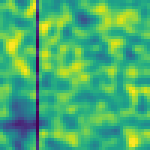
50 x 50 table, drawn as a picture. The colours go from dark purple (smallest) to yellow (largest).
Histogram: skewed, a long tail of low values. Mirror symmetry: none. Odd lines: column 13. Ninth with the lowest average: bottom left. Dips: one, in the bottom left.
